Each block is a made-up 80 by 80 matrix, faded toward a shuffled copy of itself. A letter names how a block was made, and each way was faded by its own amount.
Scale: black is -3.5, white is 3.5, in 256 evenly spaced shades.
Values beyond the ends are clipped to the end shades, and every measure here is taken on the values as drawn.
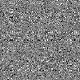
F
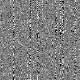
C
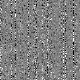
C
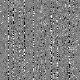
C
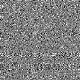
F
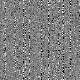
C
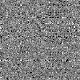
F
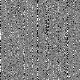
C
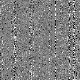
C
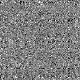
F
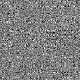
F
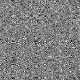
F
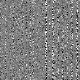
C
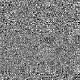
F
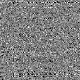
F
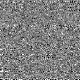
F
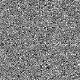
F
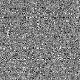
F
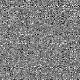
F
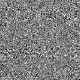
F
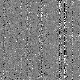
C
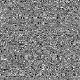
F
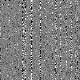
C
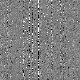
C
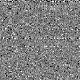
F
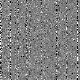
C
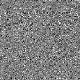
F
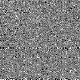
F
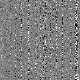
C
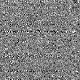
F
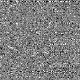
F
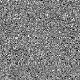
F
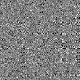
F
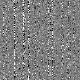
C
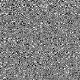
F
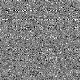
F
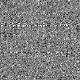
F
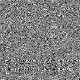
F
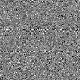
F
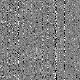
C
